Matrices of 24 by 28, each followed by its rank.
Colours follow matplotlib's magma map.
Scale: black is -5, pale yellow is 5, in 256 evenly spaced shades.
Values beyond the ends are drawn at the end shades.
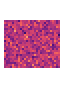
full rank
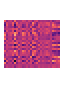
two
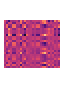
two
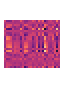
two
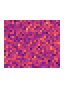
full rank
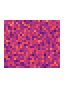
full rank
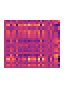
two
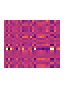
two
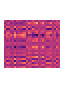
two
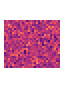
full rank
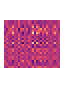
two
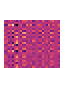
two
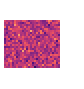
full rank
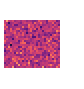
full rank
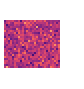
full rank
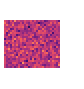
full rank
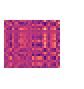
two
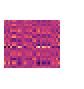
two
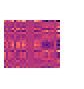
two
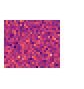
full rank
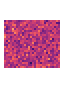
full rank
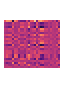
two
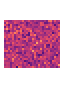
full rank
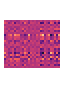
two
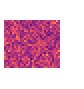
full rank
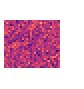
full rank
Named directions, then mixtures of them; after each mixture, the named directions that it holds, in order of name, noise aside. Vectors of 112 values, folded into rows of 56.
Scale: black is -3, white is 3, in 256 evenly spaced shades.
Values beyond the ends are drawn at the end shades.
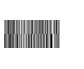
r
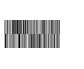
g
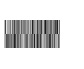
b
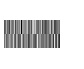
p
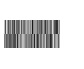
b, r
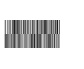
b, g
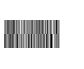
r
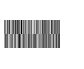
g, p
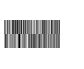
g, p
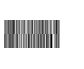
r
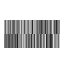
b, r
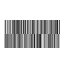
b, g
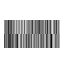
g, r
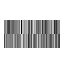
p, r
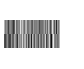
r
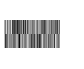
b, g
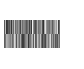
b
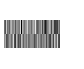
b, p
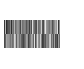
b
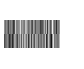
r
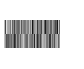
b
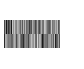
b, g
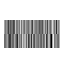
r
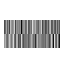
p, r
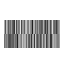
b, r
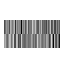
p, r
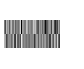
b, p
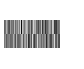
p, r
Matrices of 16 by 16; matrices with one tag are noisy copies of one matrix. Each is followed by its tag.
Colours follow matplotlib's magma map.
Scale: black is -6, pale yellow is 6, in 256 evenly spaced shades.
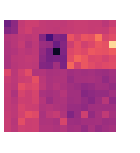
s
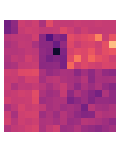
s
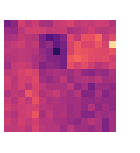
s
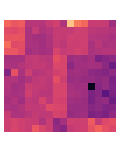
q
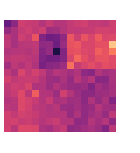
s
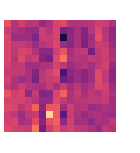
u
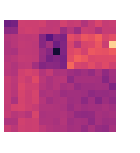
s
